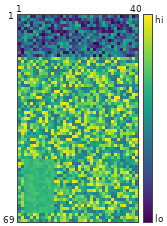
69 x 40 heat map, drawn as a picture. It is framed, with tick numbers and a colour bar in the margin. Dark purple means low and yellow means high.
Overall the values sit about 60% of the way up the scale. The bottom left is the calmest part. An odd patch, calmer than its surroundings, sits in the bottom left. No regular stripes run through it. A horizontal seam about 20% of the way down splits the table, and the bottom part is higher.
